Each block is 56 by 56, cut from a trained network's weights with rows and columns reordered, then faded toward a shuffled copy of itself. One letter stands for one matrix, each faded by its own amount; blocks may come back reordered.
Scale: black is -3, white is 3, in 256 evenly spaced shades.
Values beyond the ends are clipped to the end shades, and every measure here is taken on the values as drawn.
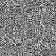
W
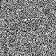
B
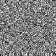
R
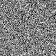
B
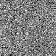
B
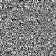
W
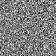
W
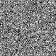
B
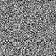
R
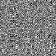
W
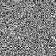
R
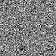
R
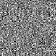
W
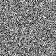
B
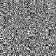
W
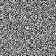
R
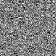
R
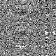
W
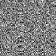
R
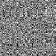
W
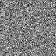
R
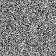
B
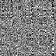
W
